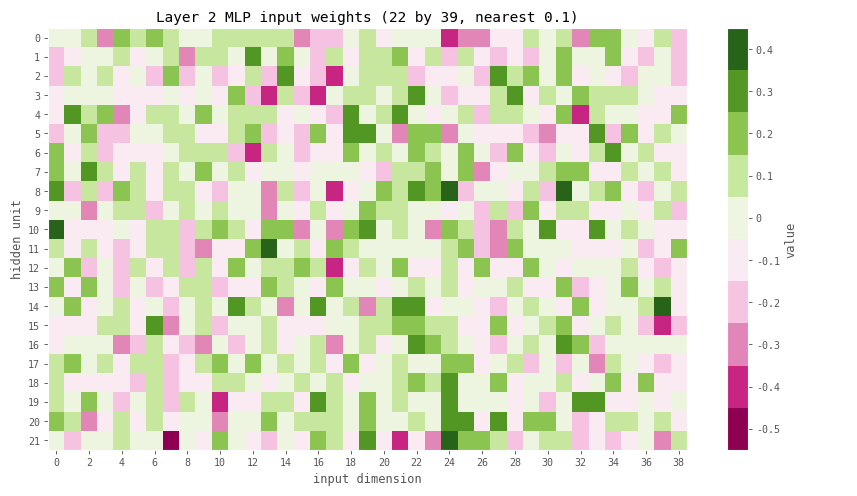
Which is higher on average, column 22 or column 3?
column 22
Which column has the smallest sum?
26
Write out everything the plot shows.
Title: Layer 2 MLP input weights (22 by 39, nearest 0.1)
x-axis: input dimension, ticks 0 2 4 6 8 10 12 14 16 18 20 22 24 26 28 30 32 34 36 38
y-axis: hidden unit, ticks 0 1 2 3 4 5 6 7 8 9 10 11 12 13 14 15 16 17 18 19 20 21 (0 at the top)
Colour bar: value, ticks -0.5 -0.4 -0.3 -0.2 -0.1 0 0.1 0.2 0.3 0.4
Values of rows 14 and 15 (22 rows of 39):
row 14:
0 0.2 -0.1 0 0.1 -0.1 0 -0.2 0 0.1 0 0.3 0.1 0 -0.3 0 0.3 0 0.1 -0.3 0.1 0.3 0.3 -0.1 0 0 -0.1 -0.2 0 0.1 0 -0.1 0.2 -0.1 0 0 0.1 0.4 -0.1
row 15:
-0.1 -0.1 -0.1 0.1 0.1 -0.1 0.3 -0.3 0 0.1 -0.2 0 0 0.1 -0.1 -0.1 -0.1 0 0 0.1 0.1 0.2 0.2 0.1 0.1 -0.1 -0.1 0.2 -0.1 0 0.1 0.2 -0.1 0 0.1 0 -0.2 -0.4 -0.2
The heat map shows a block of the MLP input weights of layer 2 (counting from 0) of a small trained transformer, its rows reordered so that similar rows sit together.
